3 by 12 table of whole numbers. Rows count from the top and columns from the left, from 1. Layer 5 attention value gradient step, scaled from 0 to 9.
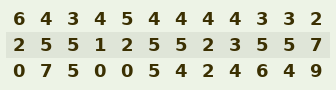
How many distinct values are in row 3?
7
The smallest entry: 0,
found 3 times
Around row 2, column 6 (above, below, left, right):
4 5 2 5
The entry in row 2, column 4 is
1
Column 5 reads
5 2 0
